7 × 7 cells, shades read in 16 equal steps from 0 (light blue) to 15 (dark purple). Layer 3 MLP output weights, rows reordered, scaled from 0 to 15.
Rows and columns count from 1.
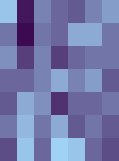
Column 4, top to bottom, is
8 8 11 3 12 3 0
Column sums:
47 54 45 45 44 43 53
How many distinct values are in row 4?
5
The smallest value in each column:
1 1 5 0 1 3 4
